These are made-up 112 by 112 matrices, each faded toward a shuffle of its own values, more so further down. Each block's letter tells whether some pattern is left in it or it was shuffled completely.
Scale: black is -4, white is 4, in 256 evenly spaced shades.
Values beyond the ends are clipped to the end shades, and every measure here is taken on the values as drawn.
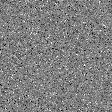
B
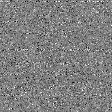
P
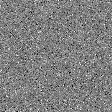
B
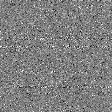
P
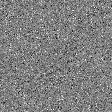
B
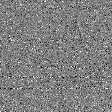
P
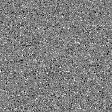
P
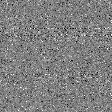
P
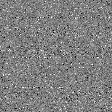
P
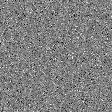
B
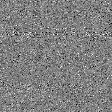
P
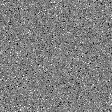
B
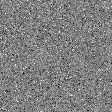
B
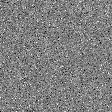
B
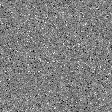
B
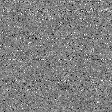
P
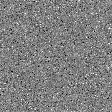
B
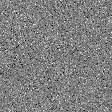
B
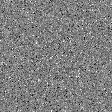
B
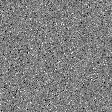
B
